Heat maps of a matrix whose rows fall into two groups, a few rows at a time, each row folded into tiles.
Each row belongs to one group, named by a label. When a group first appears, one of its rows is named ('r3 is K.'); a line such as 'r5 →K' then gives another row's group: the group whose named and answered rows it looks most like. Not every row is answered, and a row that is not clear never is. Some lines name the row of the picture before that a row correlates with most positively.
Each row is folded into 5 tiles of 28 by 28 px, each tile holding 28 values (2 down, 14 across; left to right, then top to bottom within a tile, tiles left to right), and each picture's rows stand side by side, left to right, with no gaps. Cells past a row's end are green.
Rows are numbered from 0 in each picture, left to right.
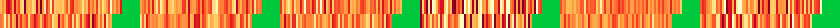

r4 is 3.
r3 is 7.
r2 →3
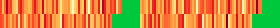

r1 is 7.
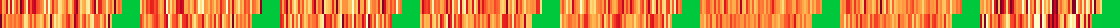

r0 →7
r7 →7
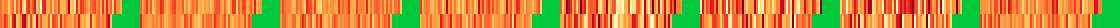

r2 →3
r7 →7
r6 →7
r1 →7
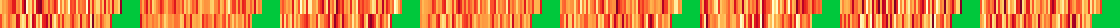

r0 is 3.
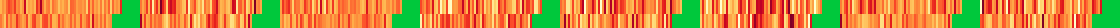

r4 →3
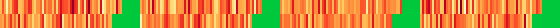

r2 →3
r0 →7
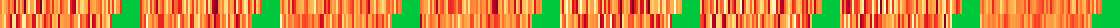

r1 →7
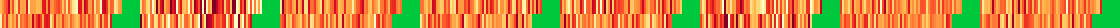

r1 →7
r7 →3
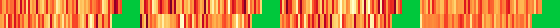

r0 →7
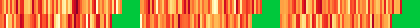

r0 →7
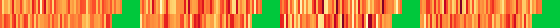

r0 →3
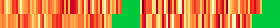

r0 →7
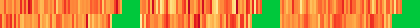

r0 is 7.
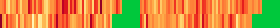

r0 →7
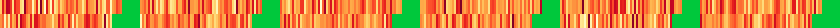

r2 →3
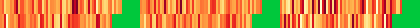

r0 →7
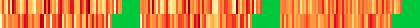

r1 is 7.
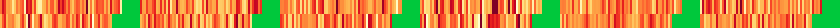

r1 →7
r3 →7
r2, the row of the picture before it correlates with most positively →2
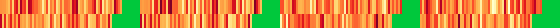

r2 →7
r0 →7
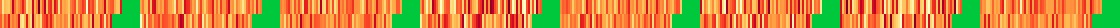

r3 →7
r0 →3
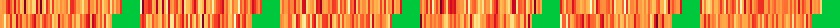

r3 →7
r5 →3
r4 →7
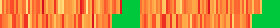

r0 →3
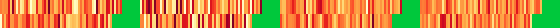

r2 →3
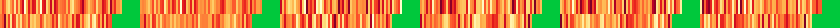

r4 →7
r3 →7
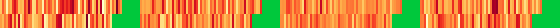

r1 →3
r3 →7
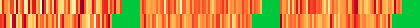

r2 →7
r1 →3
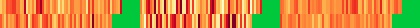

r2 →7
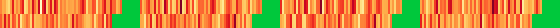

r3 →7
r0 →3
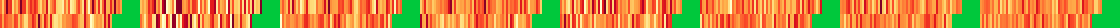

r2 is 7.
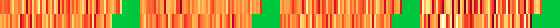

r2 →3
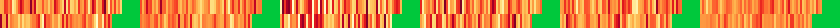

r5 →7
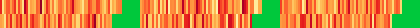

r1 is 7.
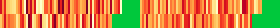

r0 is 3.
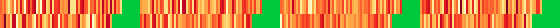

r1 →3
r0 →3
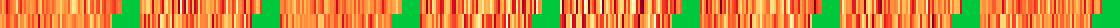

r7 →3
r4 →3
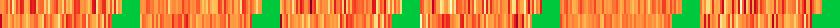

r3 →7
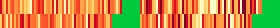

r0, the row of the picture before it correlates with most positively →3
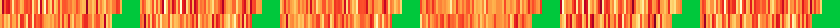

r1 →3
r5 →3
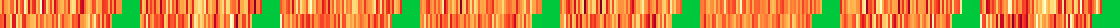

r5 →3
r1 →7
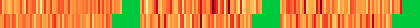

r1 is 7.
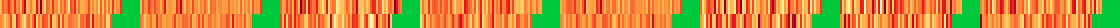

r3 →7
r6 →3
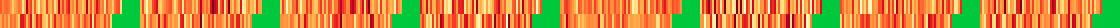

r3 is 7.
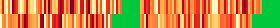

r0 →7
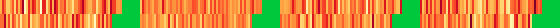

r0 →3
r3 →7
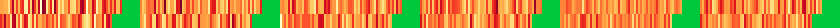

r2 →7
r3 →7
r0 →3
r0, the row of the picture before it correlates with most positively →0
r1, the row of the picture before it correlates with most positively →2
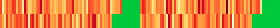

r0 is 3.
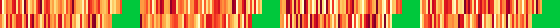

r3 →7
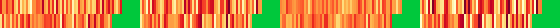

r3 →7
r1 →7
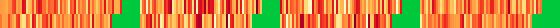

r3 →7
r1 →7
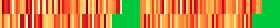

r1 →3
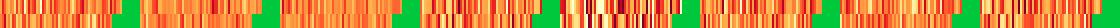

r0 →3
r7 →3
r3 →3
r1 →7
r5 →3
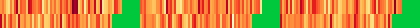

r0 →7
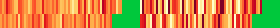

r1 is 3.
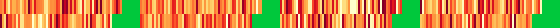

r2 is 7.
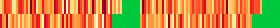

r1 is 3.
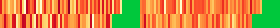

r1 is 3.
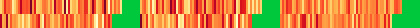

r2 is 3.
